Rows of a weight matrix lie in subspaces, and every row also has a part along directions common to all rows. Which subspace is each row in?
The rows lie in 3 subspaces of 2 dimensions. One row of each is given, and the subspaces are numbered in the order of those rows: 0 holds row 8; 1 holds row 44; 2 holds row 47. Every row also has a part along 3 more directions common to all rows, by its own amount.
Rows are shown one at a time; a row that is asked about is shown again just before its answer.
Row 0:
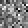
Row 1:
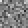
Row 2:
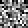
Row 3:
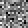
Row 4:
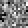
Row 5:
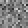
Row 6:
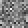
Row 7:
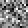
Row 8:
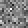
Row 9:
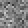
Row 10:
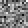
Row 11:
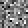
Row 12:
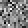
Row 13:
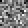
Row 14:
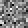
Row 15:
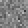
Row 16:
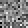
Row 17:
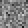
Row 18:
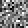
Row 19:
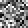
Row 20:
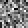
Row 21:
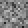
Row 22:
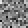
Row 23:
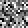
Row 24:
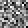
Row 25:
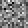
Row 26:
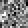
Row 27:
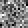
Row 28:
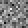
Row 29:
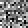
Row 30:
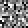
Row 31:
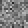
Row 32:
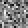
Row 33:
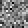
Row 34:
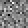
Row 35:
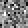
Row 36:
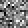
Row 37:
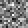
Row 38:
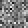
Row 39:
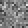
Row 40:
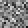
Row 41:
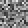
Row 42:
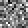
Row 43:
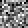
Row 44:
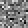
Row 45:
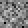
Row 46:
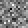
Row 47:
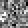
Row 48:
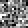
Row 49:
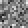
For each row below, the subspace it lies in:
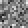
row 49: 2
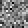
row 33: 0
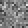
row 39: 2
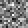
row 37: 0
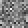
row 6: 0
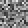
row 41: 1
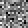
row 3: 1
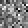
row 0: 2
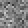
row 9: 2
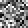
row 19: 2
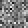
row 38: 0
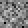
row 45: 0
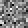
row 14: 0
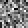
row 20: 1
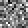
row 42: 0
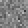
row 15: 1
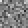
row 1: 1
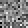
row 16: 1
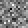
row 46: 0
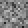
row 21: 0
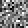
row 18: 0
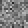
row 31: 0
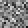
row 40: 0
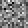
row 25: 0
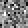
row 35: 2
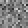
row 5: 2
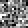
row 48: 2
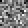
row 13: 1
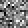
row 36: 2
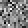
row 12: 0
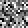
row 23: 0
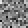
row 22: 1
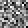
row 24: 0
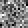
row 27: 2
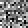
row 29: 1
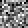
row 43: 1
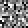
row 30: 2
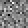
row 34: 0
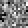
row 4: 2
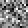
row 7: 2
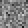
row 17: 1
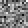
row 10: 1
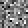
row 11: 1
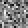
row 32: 2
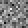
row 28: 0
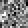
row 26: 2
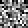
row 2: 1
